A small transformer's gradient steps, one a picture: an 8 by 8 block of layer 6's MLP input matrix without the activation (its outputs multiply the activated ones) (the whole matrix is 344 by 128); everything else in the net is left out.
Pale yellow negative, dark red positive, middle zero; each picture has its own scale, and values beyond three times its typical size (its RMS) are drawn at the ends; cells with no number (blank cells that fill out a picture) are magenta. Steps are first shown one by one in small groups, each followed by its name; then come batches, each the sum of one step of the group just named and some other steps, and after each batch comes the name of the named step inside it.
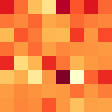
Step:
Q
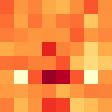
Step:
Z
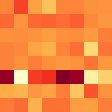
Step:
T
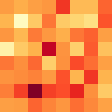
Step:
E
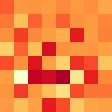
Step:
Z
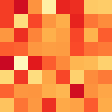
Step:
Q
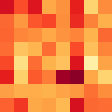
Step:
T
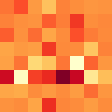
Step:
T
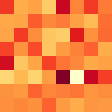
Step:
Q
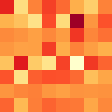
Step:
Z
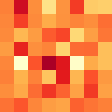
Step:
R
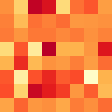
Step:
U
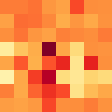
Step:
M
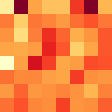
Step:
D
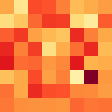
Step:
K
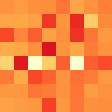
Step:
K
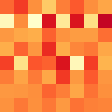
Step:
R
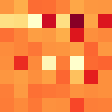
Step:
K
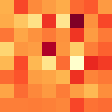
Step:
D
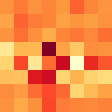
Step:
M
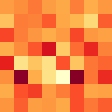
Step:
K
